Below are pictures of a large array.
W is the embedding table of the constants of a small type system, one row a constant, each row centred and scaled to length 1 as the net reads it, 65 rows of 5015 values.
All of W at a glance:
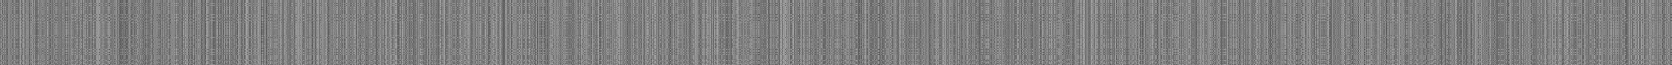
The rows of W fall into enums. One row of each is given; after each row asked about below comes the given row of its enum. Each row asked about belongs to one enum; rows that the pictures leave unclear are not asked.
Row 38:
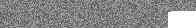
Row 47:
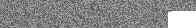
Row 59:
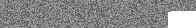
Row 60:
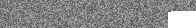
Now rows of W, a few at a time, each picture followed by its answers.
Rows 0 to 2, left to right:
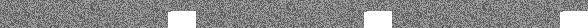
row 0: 47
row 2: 47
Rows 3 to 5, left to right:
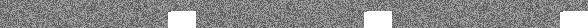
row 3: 60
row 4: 47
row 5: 60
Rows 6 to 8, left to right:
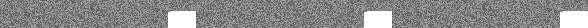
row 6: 47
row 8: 47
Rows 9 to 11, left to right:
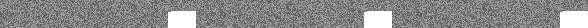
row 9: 38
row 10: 47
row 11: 47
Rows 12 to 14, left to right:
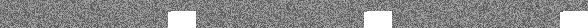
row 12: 47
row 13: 47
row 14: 60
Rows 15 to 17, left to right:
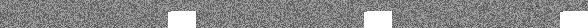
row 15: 38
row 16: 38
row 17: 60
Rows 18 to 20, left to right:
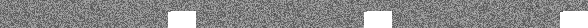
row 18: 47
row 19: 59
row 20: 60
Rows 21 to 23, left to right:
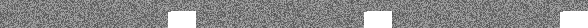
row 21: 38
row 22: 59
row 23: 38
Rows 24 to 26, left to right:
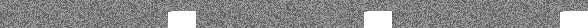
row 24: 38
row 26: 38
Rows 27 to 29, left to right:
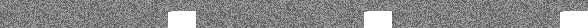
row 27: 38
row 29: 38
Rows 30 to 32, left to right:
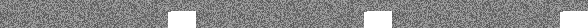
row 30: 38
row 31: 38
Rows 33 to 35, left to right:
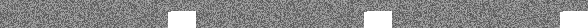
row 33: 38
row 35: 59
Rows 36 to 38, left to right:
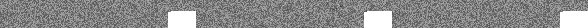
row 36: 38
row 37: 60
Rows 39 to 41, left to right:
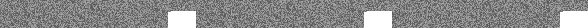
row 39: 47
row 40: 47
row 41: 38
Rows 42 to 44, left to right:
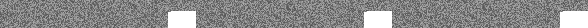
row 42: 38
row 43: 47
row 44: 47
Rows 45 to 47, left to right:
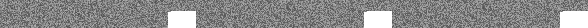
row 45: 59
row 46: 47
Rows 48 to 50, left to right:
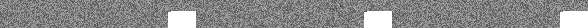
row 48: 38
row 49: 60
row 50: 38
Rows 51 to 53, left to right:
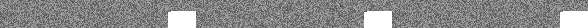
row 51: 38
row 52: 60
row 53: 38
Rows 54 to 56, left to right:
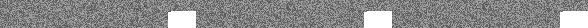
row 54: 60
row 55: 47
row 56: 47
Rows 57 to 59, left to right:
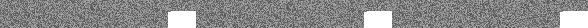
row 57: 47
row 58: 47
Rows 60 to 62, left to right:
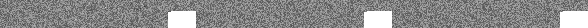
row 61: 38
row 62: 47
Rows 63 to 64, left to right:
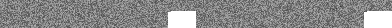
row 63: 59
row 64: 60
